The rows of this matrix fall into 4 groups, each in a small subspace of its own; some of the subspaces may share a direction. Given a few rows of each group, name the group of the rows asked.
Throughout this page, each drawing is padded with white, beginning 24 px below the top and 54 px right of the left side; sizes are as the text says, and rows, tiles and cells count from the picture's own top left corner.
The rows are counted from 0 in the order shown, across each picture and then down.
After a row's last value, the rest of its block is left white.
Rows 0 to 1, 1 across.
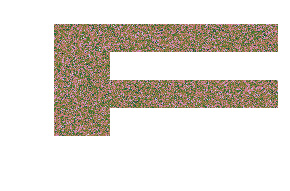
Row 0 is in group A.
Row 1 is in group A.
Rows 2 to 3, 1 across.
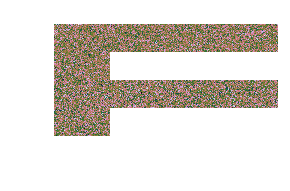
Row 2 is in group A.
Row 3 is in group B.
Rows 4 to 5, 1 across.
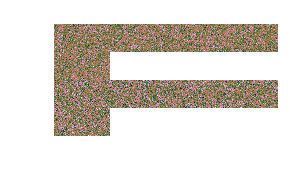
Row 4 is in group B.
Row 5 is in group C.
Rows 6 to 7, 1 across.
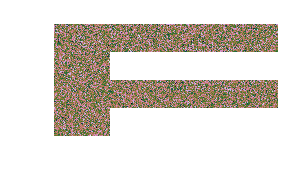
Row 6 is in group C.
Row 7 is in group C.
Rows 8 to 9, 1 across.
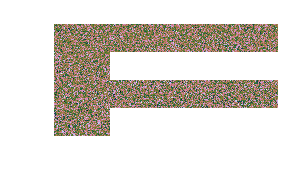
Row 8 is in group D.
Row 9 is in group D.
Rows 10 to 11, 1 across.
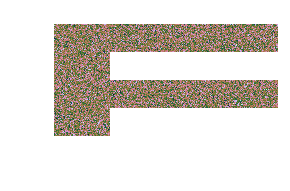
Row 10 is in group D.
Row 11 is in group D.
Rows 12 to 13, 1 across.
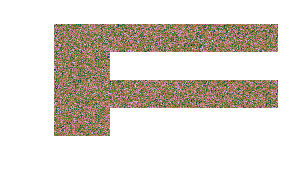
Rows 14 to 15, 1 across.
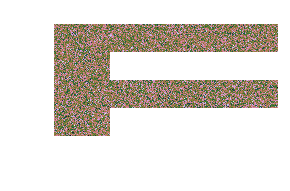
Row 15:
C
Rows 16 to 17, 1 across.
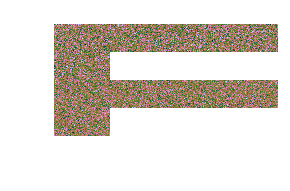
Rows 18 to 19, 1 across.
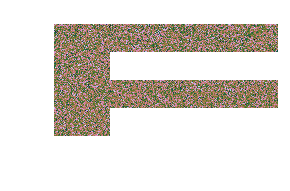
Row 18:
A
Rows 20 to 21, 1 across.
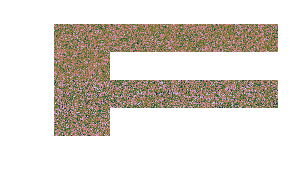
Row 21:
B
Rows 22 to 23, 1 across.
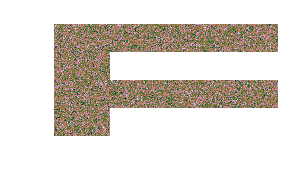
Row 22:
B
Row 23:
D
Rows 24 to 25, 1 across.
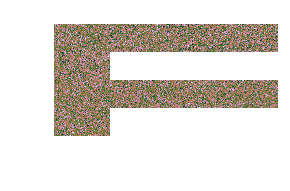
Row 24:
C
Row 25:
C
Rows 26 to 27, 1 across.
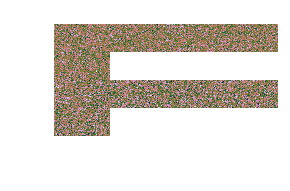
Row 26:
C
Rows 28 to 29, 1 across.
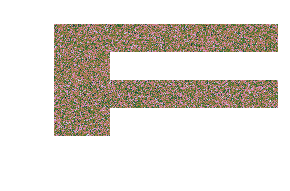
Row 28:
B
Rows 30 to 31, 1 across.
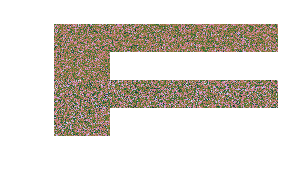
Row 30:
B
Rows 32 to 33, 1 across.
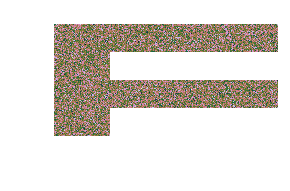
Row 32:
B
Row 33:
B
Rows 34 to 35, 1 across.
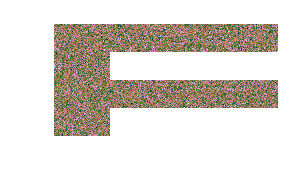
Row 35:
C
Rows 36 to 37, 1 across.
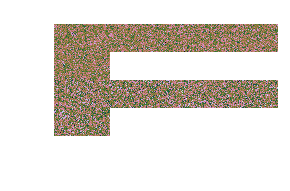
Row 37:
C
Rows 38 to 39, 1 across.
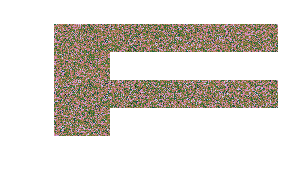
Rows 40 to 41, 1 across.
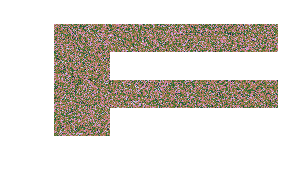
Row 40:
C
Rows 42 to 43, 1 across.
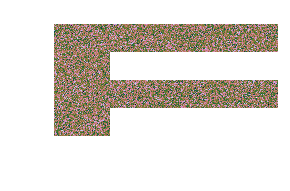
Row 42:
D
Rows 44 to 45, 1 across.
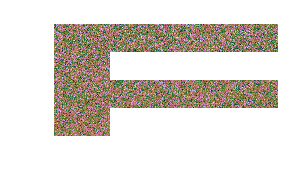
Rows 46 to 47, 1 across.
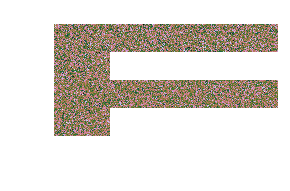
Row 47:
A
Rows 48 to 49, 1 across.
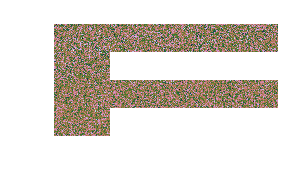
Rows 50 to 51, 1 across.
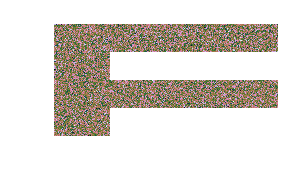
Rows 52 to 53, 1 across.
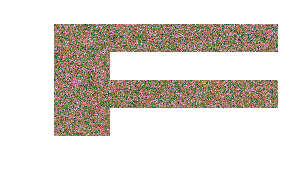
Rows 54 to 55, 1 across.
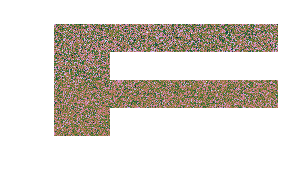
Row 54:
B
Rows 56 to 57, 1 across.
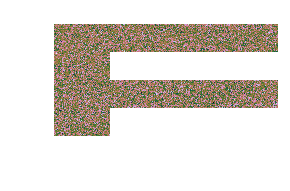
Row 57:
B
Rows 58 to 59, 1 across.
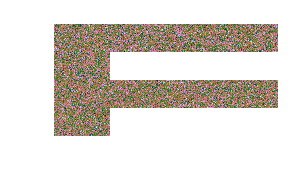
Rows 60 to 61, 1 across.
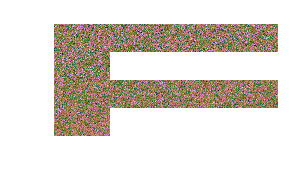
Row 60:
A
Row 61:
B
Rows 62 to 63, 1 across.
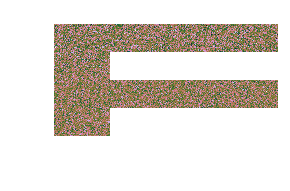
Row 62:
B
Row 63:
A
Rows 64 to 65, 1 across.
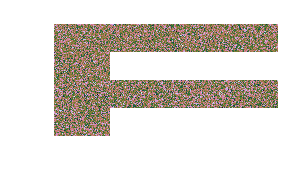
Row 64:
D
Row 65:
B
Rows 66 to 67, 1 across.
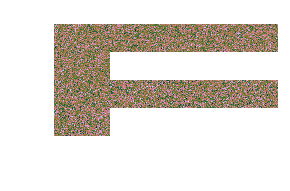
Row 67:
C
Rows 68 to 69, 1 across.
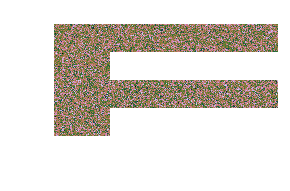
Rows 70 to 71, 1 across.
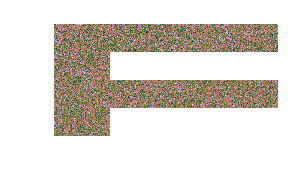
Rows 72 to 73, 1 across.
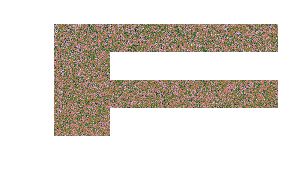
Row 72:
B
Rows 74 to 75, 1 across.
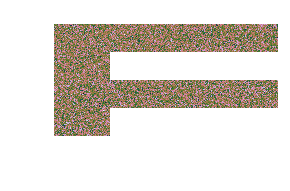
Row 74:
D
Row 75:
A
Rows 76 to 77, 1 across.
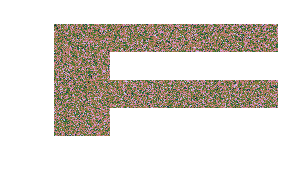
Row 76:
D
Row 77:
C
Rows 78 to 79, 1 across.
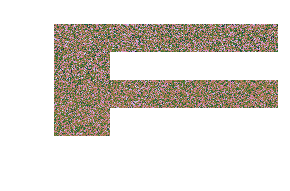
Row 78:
D
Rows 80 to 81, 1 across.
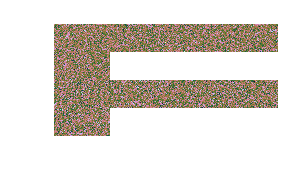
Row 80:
C
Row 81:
A
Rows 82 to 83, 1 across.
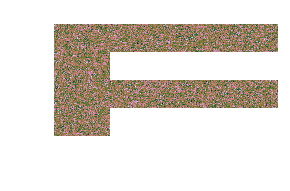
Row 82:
D
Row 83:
B
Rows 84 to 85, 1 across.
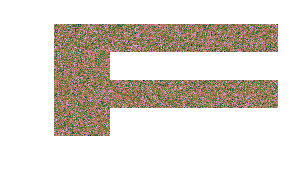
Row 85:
C
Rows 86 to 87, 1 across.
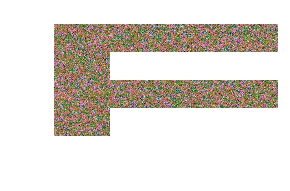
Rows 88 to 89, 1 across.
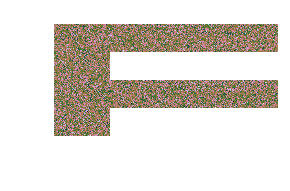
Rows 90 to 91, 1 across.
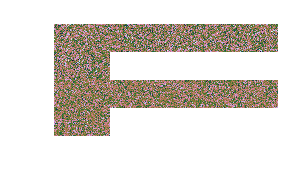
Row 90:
C
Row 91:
A
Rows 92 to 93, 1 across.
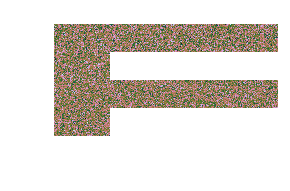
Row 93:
A
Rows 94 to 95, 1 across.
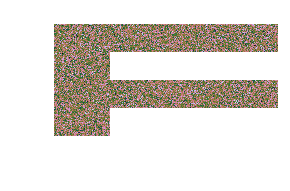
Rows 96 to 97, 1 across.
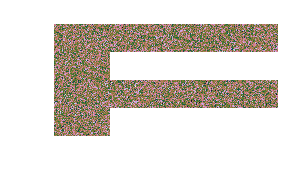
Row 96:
B
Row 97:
B
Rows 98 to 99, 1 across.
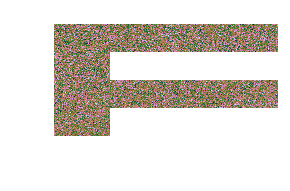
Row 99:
B
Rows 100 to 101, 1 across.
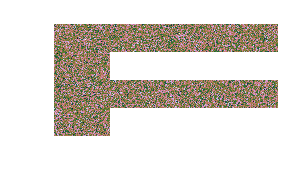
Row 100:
D
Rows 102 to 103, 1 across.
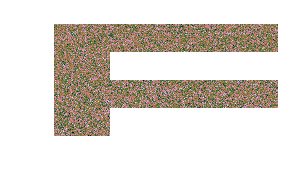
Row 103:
C
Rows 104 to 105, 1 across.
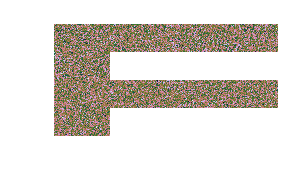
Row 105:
C
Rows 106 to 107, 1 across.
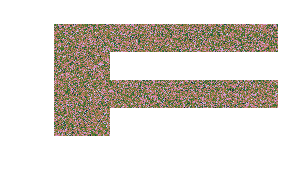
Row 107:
C
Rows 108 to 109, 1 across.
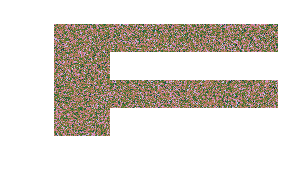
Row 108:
D
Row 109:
D
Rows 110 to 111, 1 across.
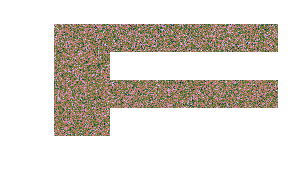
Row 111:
C
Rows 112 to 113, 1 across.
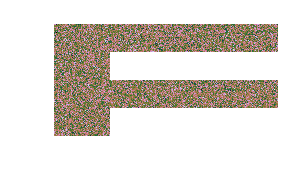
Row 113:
C
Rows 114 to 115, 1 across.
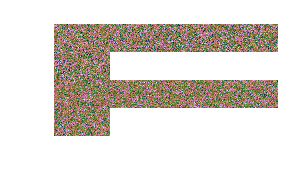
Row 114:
D
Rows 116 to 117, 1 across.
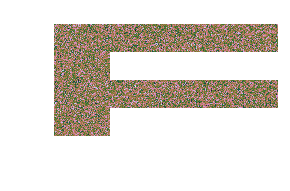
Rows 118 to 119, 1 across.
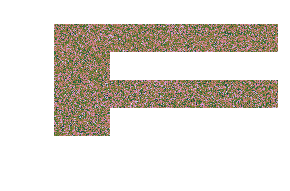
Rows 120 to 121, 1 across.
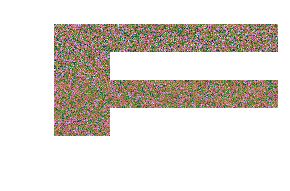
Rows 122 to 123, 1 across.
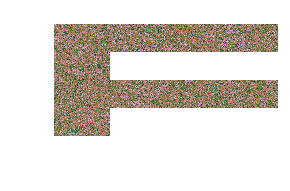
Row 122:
D
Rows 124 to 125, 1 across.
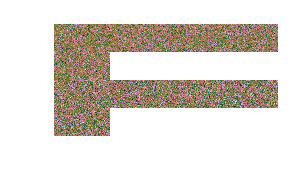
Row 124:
C
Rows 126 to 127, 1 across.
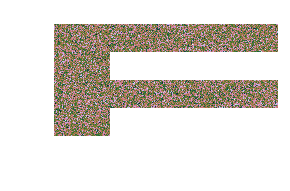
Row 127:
B
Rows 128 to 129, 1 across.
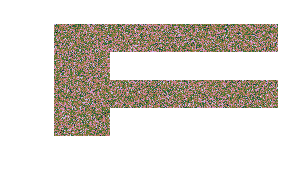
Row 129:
C
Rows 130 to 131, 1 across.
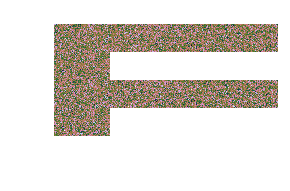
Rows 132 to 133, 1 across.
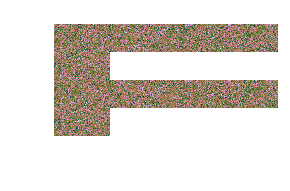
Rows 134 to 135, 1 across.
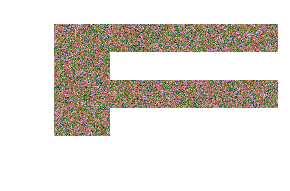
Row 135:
D
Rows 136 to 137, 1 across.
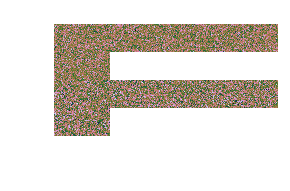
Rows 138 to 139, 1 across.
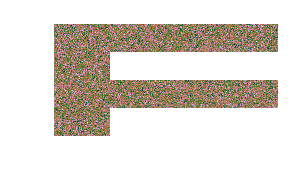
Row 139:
A
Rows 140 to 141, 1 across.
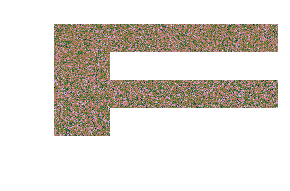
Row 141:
D
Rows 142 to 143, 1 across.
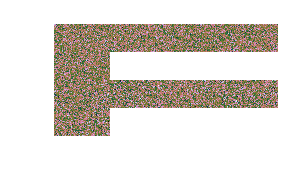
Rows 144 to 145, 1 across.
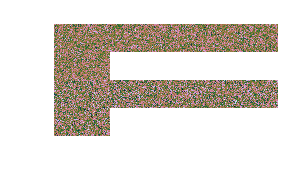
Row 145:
D
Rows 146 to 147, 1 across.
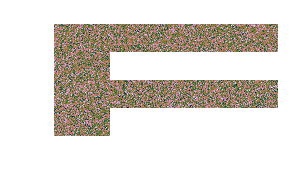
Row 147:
C
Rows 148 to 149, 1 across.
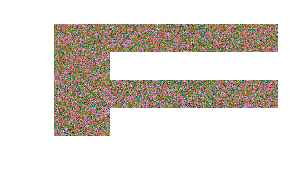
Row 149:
C
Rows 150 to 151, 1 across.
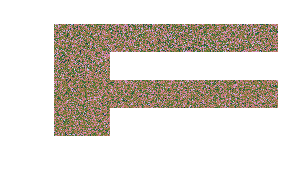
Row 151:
C
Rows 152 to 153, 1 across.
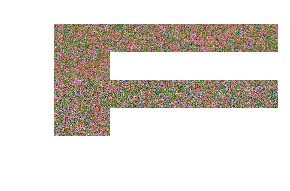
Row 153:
B
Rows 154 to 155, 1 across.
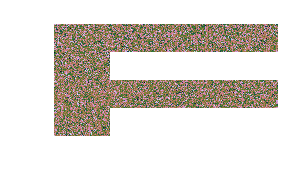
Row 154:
C
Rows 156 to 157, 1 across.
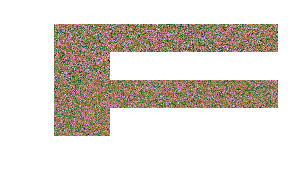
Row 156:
C
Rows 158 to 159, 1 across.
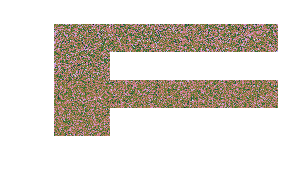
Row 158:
A
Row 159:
C
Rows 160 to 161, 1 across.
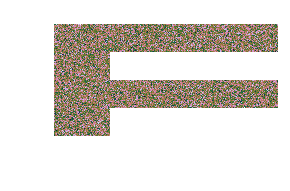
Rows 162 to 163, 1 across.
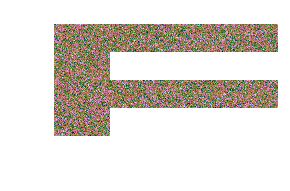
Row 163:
C
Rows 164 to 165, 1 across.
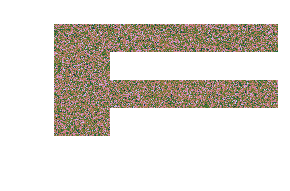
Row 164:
A
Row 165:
D
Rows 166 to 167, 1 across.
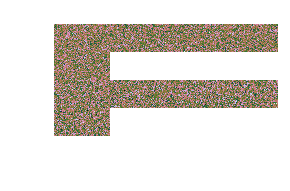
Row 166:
C
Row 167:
D
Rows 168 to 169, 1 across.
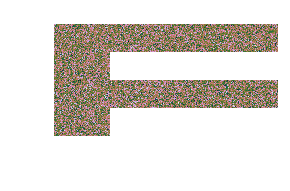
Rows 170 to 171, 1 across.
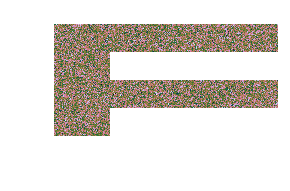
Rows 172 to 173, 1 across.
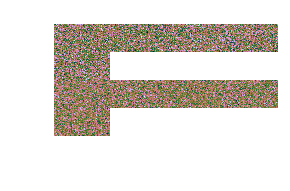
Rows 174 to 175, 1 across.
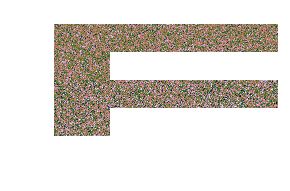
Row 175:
D
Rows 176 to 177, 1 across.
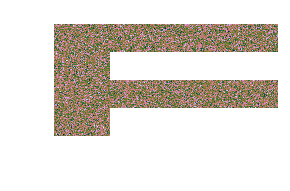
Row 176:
A
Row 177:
D
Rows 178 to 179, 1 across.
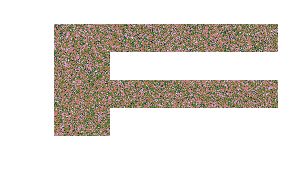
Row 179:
A
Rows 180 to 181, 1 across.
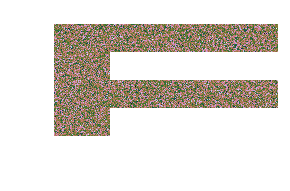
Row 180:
D
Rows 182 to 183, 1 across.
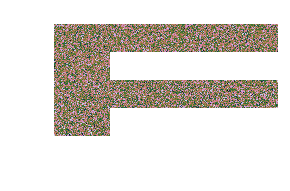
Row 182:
A
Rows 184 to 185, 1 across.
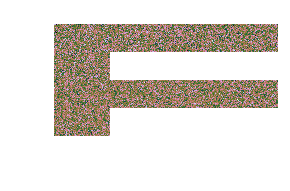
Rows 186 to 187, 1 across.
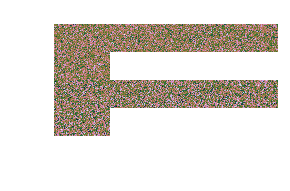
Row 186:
D
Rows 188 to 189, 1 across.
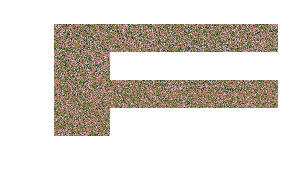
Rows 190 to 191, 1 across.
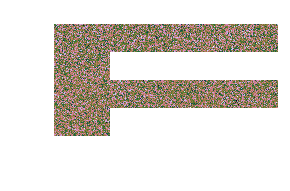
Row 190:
B
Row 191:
D
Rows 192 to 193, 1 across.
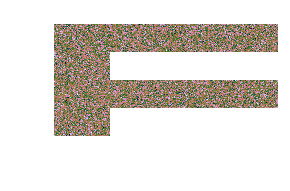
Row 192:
C
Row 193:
D
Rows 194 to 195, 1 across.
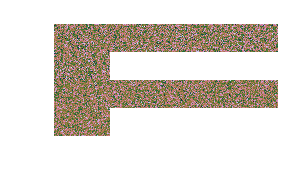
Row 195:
D
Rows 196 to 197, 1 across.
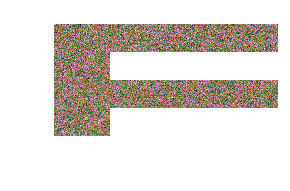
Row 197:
D
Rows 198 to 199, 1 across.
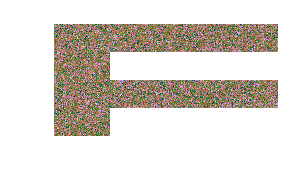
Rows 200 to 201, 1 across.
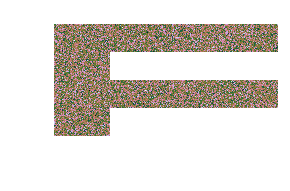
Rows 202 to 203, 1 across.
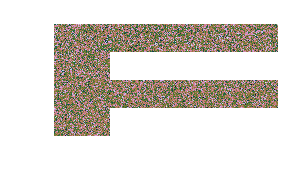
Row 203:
C
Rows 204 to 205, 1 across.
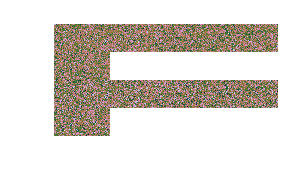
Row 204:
B
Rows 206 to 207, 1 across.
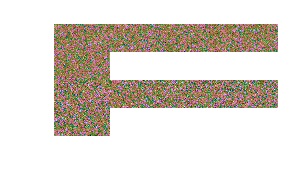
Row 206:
C
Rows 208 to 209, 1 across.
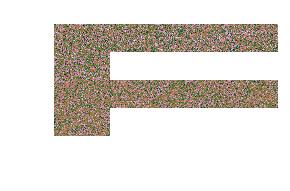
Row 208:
B
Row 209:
A
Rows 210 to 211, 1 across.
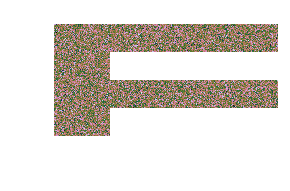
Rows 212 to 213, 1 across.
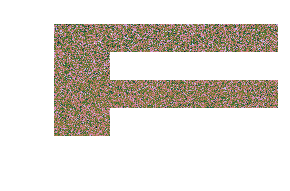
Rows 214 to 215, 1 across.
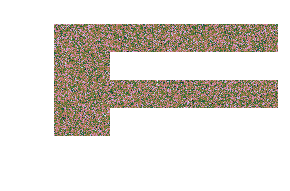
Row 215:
C
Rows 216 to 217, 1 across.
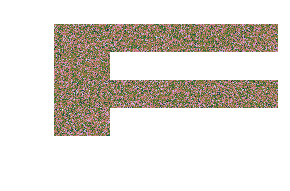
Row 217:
A
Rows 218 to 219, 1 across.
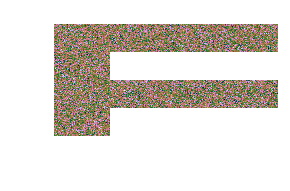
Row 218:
D
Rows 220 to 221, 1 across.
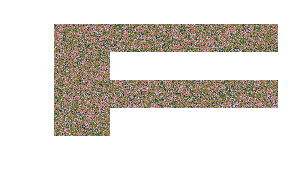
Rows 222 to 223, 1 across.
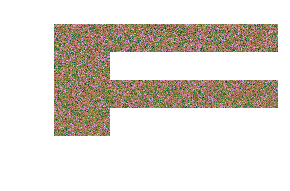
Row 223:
C
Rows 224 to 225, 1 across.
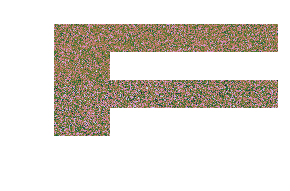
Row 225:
B
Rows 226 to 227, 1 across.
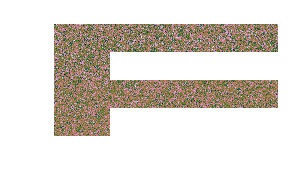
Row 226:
B
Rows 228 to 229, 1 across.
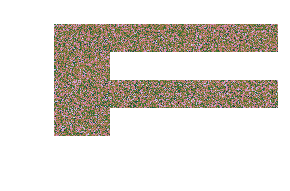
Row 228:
A
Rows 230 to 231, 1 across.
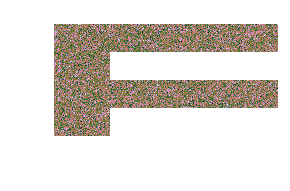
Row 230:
A
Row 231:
C
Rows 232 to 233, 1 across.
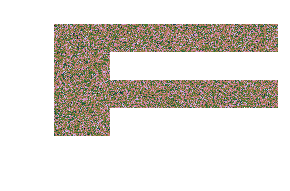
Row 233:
D
